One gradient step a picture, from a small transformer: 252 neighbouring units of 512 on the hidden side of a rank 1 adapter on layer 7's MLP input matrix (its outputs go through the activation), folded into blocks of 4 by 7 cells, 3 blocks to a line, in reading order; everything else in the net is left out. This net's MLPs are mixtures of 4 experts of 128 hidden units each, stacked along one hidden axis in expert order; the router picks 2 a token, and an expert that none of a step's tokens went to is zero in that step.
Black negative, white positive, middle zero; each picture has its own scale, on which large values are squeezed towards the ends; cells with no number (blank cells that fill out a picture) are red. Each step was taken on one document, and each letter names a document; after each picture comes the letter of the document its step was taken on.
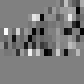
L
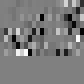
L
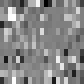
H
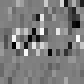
L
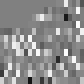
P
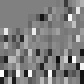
P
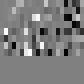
L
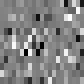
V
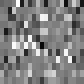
V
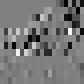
L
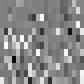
P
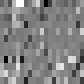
H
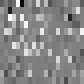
H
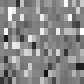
H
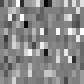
H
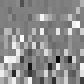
P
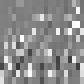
P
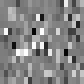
H
